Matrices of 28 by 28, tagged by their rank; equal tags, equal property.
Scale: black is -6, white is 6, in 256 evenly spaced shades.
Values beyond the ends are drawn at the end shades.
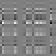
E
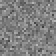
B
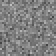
B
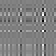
E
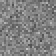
B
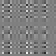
E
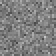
B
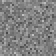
B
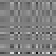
E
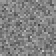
B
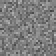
B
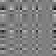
E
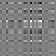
E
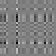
E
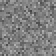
B
